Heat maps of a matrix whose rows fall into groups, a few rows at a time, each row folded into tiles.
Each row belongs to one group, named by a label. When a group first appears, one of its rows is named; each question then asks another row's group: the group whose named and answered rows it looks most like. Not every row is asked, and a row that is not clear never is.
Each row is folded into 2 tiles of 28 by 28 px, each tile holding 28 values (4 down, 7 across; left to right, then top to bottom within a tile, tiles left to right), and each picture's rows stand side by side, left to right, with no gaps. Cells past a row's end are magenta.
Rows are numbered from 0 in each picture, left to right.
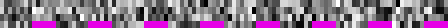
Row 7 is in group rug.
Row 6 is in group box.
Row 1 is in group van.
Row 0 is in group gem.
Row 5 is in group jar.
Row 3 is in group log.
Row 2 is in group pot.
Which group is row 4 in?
rug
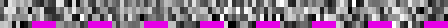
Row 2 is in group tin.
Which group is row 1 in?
log
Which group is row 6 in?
log
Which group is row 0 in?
rug
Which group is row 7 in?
rug
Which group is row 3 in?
log
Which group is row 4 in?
van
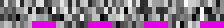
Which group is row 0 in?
pot
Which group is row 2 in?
jar
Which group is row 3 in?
pot
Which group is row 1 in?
log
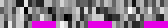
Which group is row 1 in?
box
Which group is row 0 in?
box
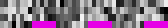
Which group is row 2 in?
gem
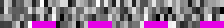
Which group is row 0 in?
tin
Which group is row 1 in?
tin
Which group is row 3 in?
log
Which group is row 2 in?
pot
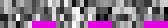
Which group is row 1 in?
box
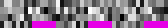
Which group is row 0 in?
box
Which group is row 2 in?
box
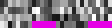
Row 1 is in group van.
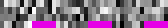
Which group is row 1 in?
log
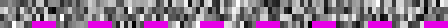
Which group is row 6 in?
tin
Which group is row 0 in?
van
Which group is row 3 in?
pot
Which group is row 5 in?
jar
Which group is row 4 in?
rug
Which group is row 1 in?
gem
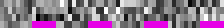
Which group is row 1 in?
log
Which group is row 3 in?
van
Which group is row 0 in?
pot
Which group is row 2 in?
rug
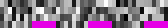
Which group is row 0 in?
gem
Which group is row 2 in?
gem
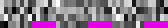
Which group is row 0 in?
jar
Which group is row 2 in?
jar
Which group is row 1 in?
van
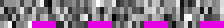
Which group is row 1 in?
jar
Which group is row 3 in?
tin
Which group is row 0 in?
pot
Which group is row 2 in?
gem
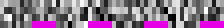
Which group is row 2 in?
van
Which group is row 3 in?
tin
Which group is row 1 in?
pot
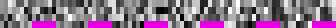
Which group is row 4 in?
rug
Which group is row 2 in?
jar
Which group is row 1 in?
van
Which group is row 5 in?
tin
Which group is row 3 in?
tin
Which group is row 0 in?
box
